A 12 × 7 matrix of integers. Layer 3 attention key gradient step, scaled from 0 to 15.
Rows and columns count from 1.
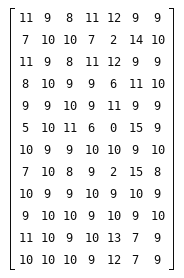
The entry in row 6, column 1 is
5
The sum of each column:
108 115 111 110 99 124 111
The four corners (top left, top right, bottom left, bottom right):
11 9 10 9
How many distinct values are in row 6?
7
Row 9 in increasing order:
9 9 9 9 10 10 10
